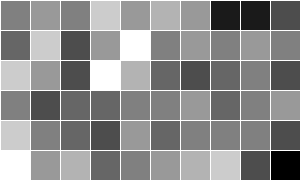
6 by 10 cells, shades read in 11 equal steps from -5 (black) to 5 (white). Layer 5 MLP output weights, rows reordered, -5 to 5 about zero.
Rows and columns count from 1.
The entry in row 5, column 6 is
-1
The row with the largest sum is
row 2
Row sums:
-2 8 3 -3 -2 6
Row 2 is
-1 3 -2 1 5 0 1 0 1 0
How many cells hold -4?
2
